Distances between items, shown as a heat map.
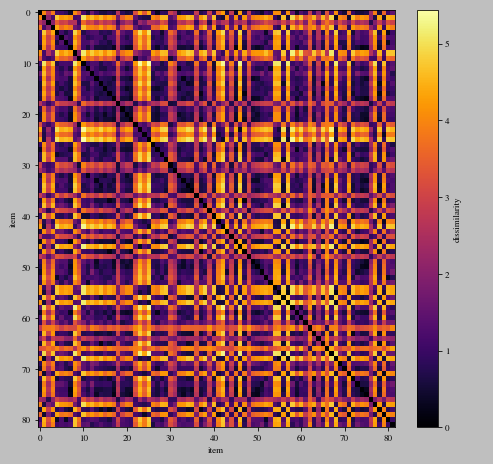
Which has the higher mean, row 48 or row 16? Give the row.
48
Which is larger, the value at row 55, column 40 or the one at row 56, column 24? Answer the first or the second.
the first
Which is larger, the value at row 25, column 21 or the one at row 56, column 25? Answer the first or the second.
the second
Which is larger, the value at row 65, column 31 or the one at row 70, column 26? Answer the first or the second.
the first
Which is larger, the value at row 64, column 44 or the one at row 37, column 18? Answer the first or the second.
the second
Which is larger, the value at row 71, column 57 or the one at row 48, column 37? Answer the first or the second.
the second
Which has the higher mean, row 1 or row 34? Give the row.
1
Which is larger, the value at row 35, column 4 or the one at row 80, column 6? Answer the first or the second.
the first
